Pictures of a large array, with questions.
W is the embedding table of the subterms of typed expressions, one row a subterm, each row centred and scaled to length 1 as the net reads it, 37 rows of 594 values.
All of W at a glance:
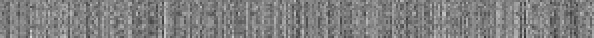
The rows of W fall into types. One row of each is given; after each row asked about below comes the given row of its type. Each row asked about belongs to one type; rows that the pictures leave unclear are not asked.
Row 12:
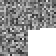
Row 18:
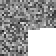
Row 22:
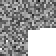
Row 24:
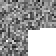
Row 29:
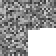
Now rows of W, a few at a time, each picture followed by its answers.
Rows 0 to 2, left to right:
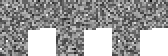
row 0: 22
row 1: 12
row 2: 22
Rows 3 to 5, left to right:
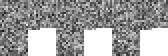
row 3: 24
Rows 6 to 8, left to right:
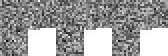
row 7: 12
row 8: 18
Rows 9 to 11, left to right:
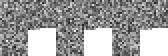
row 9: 29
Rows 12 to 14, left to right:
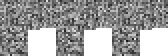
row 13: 12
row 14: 12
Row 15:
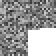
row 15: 29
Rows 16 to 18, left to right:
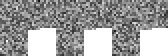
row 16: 22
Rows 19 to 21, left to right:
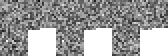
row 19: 24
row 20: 22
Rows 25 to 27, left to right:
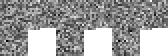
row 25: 18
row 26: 18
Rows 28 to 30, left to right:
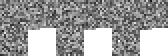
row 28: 18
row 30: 22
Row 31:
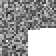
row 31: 29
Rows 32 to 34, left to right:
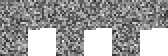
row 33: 22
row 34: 18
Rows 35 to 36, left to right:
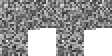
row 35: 29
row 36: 29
